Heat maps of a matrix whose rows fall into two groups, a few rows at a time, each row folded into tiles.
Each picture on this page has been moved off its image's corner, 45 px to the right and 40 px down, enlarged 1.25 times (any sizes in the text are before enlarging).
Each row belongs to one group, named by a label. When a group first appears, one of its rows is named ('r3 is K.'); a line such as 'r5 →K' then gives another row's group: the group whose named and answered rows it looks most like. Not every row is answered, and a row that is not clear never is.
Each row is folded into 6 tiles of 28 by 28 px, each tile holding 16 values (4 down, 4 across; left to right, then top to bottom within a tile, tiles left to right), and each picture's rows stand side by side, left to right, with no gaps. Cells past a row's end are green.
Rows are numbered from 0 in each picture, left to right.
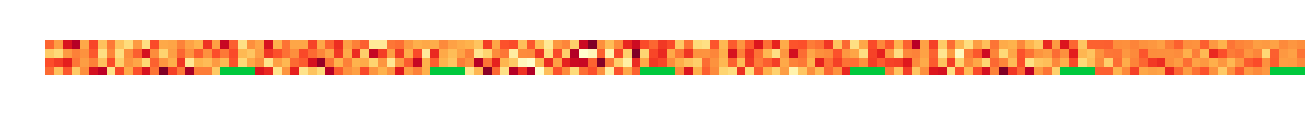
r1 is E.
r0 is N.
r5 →E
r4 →N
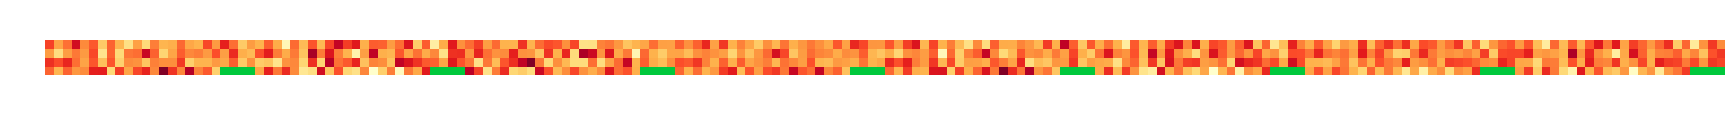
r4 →N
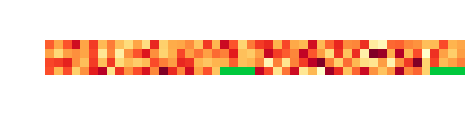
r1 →E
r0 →N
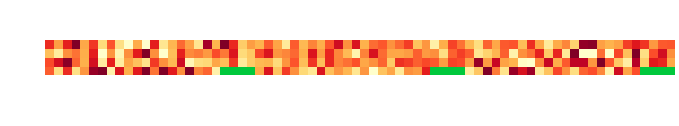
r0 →N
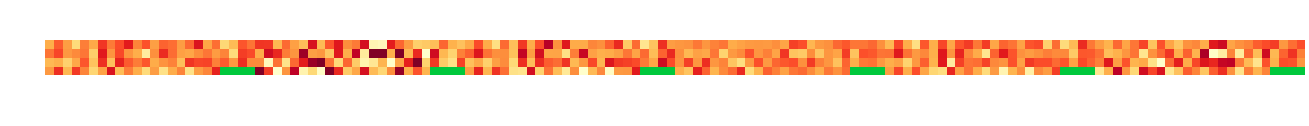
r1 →E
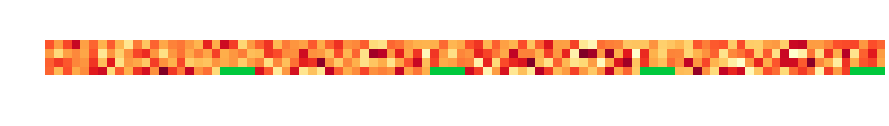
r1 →E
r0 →N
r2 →E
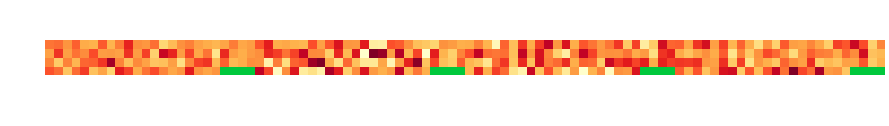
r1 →E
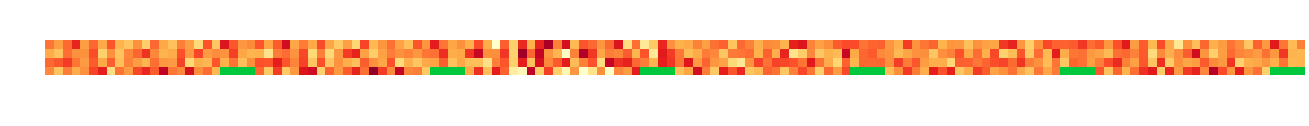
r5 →N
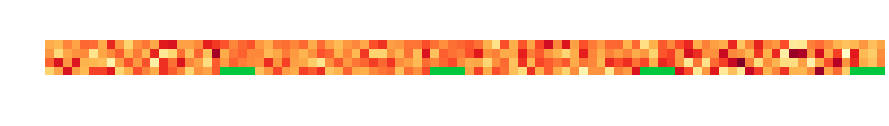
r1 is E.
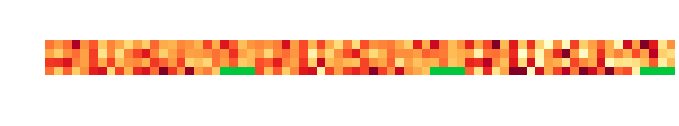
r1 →N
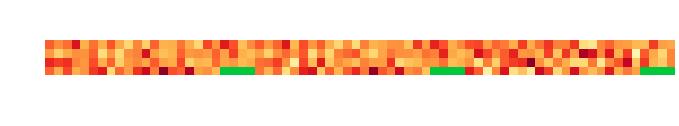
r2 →E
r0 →N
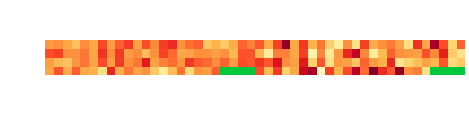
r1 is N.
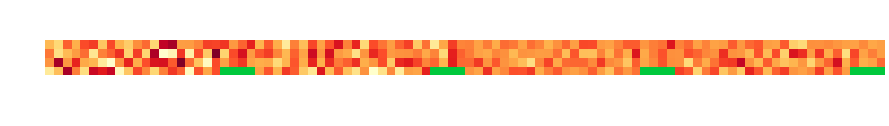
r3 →E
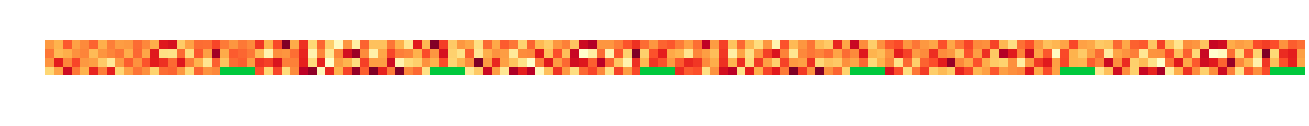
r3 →N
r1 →N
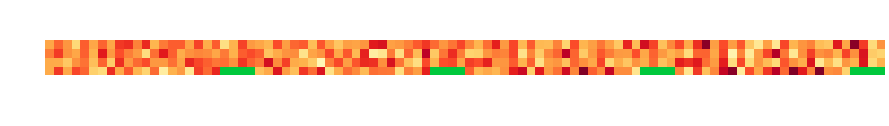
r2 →N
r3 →N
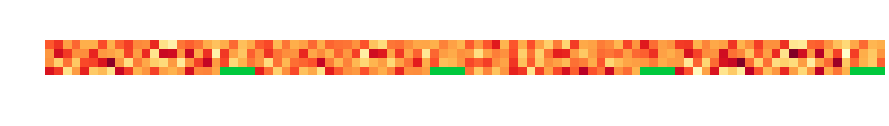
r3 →E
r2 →N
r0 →E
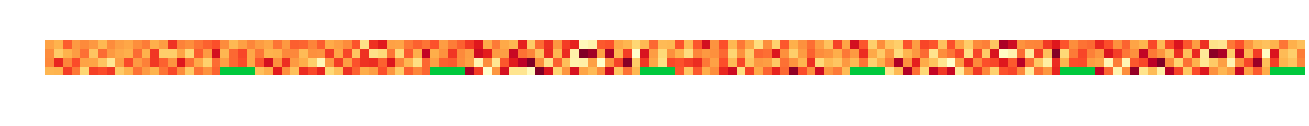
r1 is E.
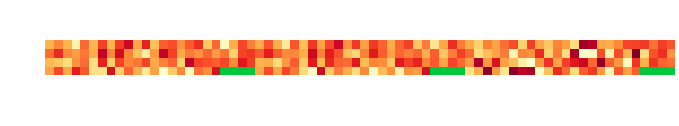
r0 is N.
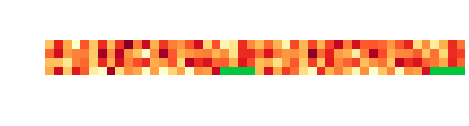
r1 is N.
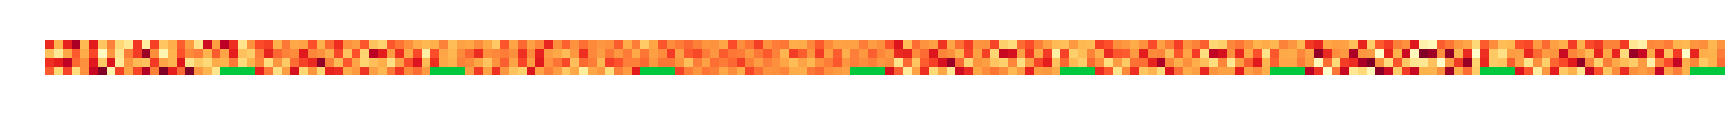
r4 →E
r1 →E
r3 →E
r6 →E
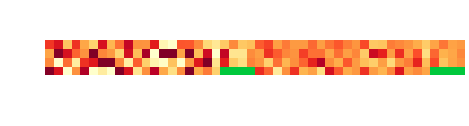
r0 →E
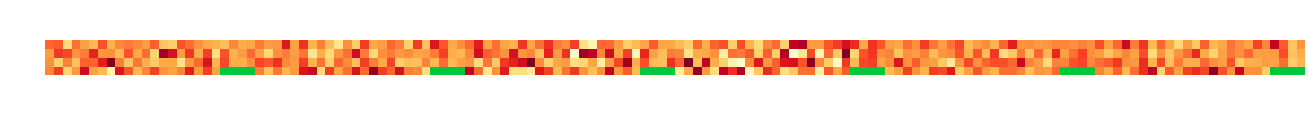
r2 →E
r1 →N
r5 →N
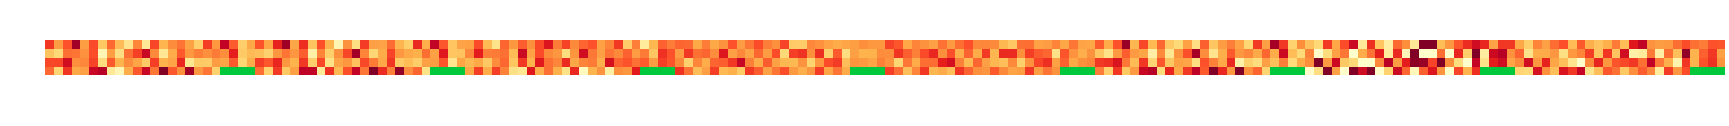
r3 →E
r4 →E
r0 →N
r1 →N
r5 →N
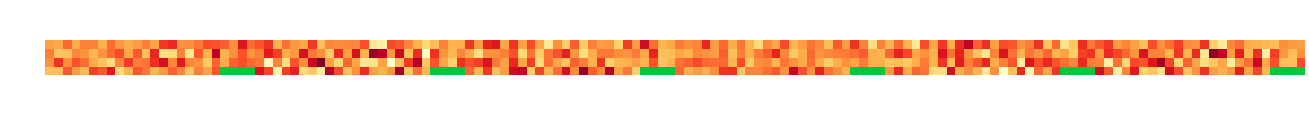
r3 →N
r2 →N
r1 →E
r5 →E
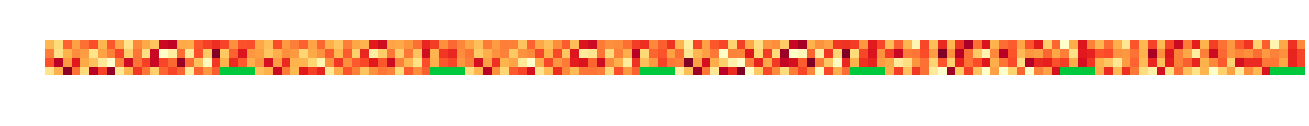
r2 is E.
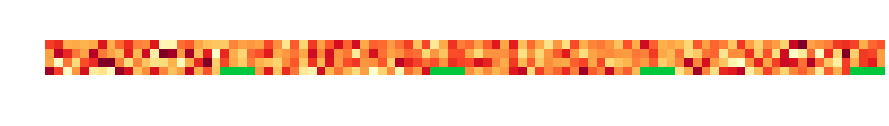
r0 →E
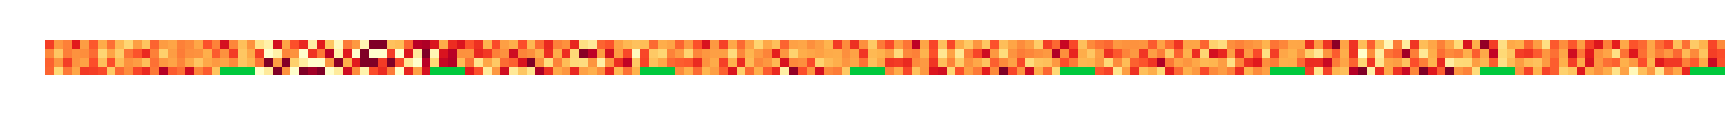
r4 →N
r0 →N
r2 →E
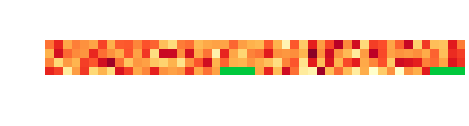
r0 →E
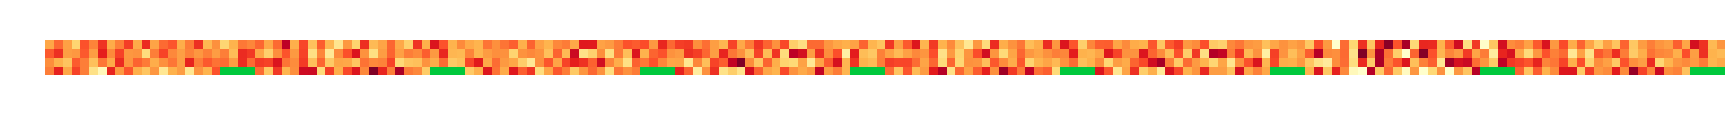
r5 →E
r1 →N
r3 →E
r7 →N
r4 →N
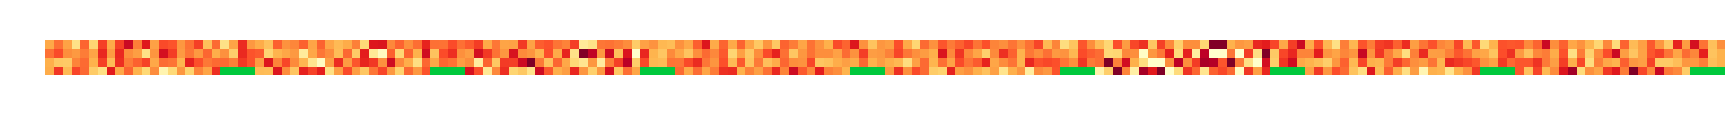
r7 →N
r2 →E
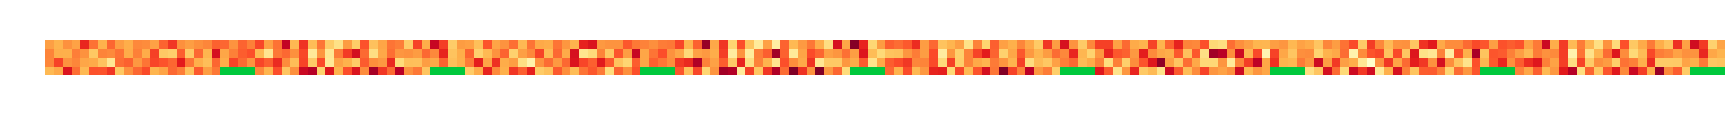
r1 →N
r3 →N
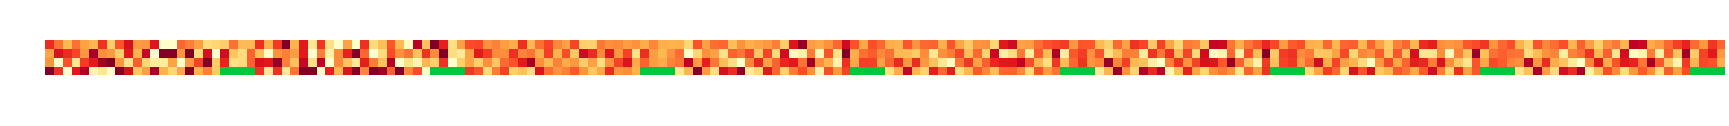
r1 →N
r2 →E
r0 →E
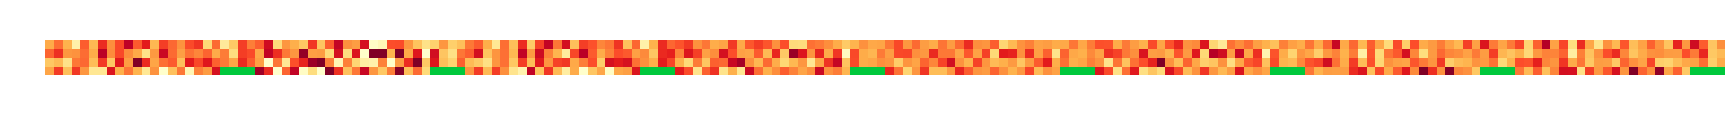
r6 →N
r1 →E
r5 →E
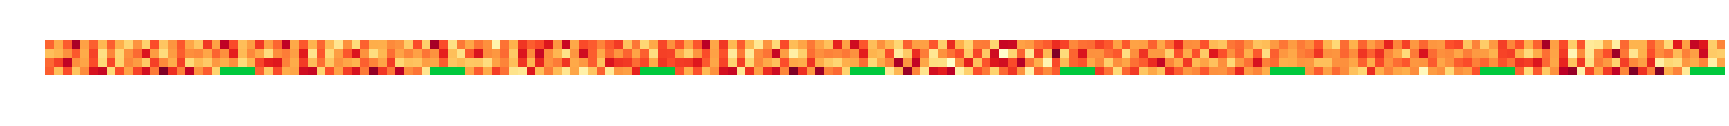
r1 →N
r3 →N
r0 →N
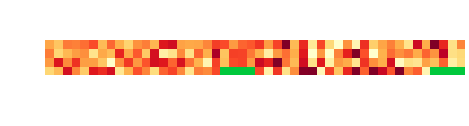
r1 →N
